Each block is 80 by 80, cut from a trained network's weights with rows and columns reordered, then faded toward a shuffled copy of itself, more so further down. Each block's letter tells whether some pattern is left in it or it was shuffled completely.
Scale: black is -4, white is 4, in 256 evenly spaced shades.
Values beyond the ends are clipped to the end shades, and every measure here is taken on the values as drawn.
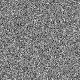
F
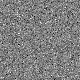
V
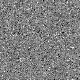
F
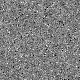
V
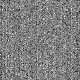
F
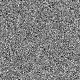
V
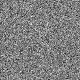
V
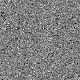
F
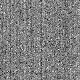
F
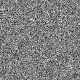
V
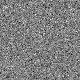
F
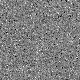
V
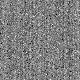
F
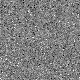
V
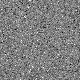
V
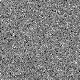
F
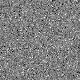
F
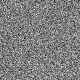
V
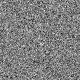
V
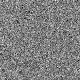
V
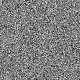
V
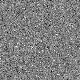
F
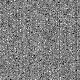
F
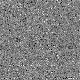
F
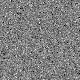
V
